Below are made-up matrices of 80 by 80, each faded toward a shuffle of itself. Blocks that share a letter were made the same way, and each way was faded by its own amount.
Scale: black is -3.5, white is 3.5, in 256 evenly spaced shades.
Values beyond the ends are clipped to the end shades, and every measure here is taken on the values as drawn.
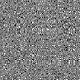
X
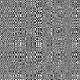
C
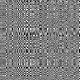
C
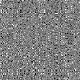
X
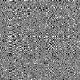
X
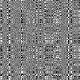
C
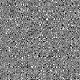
X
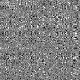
X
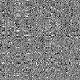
X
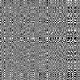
C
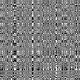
C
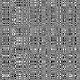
C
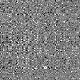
X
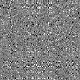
X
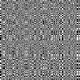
C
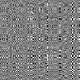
C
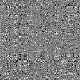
X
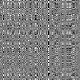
C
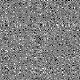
X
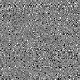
X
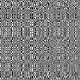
C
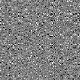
X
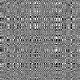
C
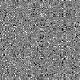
X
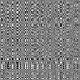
C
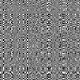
C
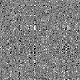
X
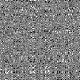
X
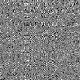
X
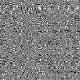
X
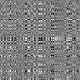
C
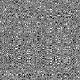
X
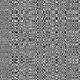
C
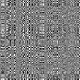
C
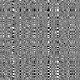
C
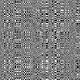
C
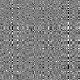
C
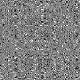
X
